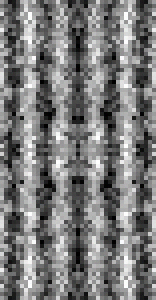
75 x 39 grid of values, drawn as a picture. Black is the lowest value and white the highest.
Slope: none. Grain: streaks running down. Odd rows or columns: none. Seam: none. Stripes: upright, repeating 5 times. Mirror symmetry: left to right and top to bottom.
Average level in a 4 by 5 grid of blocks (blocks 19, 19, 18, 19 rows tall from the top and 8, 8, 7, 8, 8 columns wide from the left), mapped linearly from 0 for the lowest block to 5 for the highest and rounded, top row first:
5 5 0 5 5 | 5 4 2 4 5 | 5 4 2 4 5 | 5 5 0 5 5
